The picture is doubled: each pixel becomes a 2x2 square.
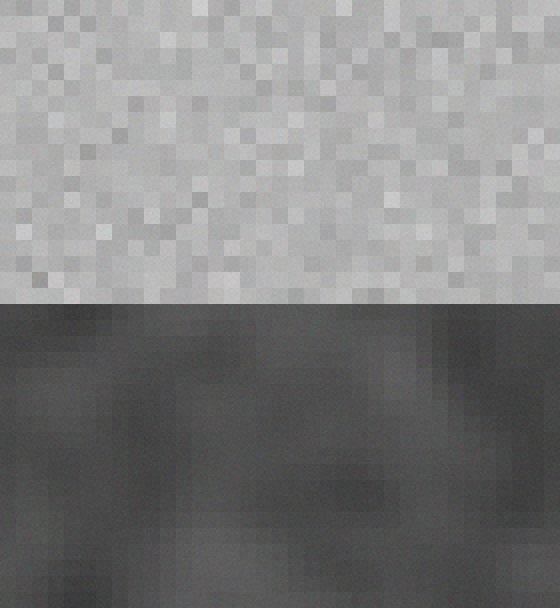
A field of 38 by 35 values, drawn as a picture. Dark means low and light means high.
It is made of 2 by 1 panels. Panel 1,1: high, fine-grained, faint in contrast. Panel 2,1: low, blotchy, faint in contrast.
